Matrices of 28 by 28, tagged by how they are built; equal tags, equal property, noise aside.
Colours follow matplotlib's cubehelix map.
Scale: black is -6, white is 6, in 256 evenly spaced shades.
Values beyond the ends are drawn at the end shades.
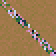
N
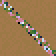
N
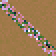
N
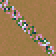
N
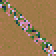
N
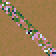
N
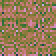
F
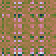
F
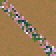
N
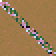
N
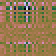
F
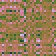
F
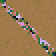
N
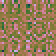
F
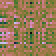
F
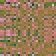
F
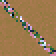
N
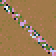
N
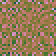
F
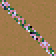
N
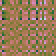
F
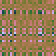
F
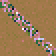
N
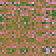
F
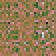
F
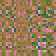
F
